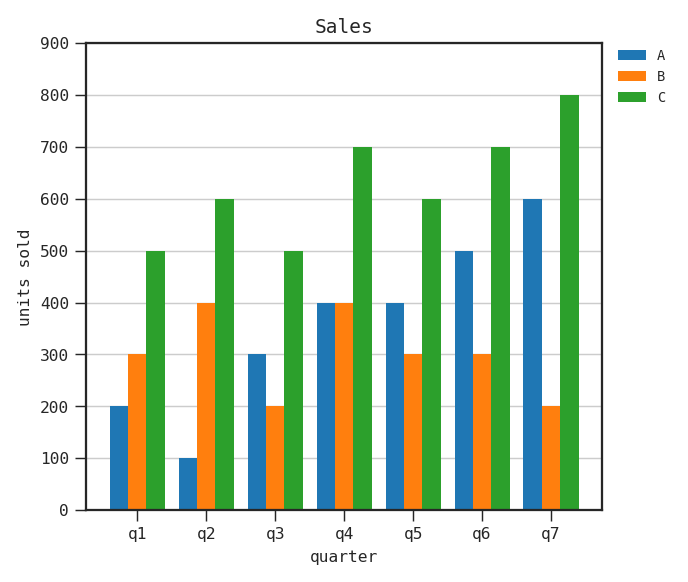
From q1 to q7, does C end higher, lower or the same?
higher
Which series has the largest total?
C
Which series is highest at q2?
C
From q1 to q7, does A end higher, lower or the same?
higher
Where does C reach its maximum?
q7
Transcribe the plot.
Title: Sales
x-axis: quarter, ticks q1 q2 q3 q4 q5 q6 q7
y-axis: units sold, ticks 0 100 200 300 400 500 600 700 800 900
Legend: A, B, C
Values:
A: 200 100 300 400 400 500 600
B: 300 400 200 400 300 300 200
C: 500 600 500 700 600 700 800
